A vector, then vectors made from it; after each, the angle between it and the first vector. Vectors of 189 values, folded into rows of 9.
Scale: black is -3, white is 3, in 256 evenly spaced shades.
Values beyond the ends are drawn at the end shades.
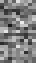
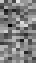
nearly parallel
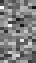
partly opposed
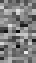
nearly opposite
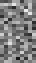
orthogonal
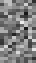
partly aligned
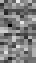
nearly parallel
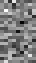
partly opposed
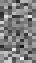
orthogonal
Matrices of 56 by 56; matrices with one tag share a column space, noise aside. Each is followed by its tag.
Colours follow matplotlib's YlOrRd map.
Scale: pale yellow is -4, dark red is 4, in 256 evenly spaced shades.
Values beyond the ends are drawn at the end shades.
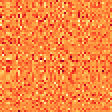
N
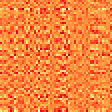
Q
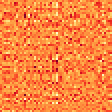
N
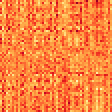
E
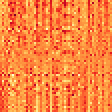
E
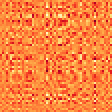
N
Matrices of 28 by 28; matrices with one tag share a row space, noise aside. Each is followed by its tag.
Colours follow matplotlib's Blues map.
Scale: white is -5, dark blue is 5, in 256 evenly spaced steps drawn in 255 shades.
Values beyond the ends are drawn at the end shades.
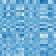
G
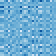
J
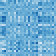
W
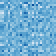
J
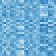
G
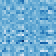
G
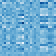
G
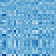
W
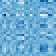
G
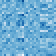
G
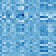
G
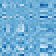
G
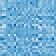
W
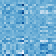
G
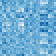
G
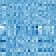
W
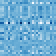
J
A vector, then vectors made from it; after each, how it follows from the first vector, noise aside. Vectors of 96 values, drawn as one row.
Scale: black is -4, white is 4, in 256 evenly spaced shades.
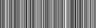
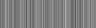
shrunk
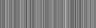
shrunk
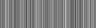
shrunk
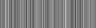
shrunk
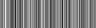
wrapped around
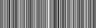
wrapped around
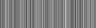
shrunk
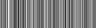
wrapped around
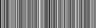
wrapped around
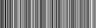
wrapped around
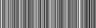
wrapped around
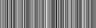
wrapped around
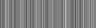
shrunk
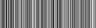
wrapped around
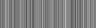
shrunk
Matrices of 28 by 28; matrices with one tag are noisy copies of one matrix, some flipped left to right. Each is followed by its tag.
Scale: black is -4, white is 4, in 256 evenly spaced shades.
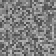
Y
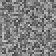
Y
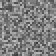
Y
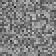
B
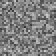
B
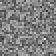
B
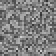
B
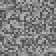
B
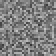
Y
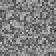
B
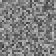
Y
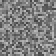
Y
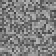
B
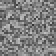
B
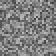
B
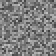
Y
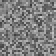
Y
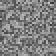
B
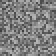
B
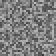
Y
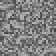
B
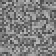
B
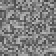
B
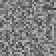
Y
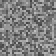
Y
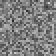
Y
